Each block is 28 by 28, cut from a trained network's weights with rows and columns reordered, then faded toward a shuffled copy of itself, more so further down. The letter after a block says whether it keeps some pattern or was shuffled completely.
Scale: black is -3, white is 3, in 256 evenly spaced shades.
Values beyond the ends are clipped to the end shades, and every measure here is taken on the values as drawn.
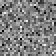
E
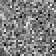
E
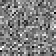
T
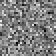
E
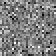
T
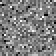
E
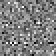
T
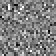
T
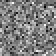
E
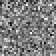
E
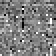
T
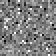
E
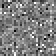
E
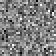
E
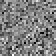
E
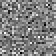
T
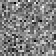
E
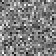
E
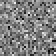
E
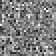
T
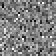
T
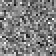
T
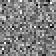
T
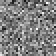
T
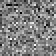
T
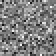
E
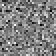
E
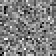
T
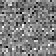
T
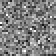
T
